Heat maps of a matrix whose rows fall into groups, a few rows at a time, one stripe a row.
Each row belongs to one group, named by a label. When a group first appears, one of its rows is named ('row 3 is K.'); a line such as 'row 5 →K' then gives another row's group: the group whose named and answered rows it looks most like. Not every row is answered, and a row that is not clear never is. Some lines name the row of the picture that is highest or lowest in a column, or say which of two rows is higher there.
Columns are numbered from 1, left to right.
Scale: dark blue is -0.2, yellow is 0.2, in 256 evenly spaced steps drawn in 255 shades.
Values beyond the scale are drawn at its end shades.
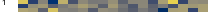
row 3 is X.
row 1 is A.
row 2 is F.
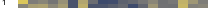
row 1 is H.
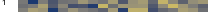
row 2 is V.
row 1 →A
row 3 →F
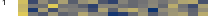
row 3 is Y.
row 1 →H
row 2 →X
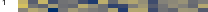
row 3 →F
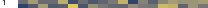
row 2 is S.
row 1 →V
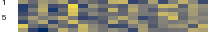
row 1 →H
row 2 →S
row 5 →V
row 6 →F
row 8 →A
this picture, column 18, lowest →7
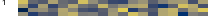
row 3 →V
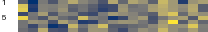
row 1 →A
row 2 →H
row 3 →H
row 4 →V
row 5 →X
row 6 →V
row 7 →S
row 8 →S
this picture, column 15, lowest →5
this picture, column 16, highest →6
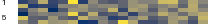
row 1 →S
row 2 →A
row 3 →F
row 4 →S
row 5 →X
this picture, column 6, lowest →5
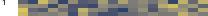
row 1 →Y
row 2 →V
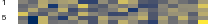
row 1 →Y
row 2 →F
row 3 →V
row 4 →X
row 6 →Y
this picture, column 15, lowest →1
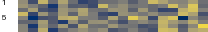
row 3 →F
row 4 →H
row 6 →S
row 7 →A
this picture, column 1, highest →4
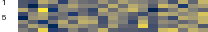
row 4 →V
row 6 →A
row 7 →F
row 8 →S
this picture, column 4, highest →1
